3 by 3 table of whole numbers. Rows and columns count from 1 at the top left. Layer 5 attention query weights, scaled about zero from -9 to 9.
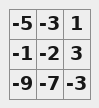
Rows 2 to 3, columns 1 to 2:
-1 -2 | -9 -7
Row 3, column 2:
-7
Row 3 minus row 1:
-4 -4 -4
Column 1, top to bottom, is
-5 -1 -9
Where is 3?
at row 2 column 3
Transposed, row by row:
-5 -1 -9 | -3 -2 -7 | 1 3 -3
